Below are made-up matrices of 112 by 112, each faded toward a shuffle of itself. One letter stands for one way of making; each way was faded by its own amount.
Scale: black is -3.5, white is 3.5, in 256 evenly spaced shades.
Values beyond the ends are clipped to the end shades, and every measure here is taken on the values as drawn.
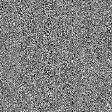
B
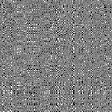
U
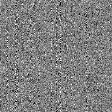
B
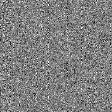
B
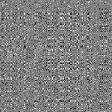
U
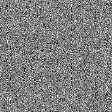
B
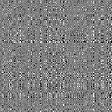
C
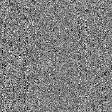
B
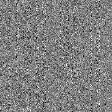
B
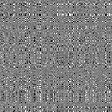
C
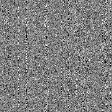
B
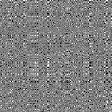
U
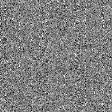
B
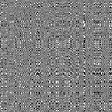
C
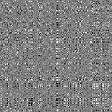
U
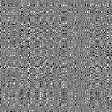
C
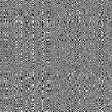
C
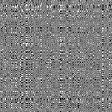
C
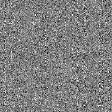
B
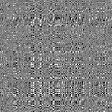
C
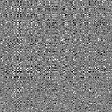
U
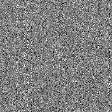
B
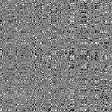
U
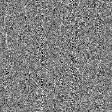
B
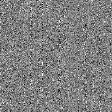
B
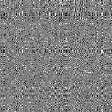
U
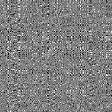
U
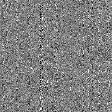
B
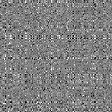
U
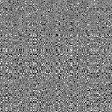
U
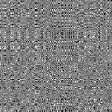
U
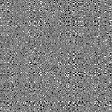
U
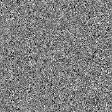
B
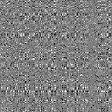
U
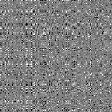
U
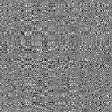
U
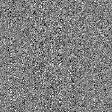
B
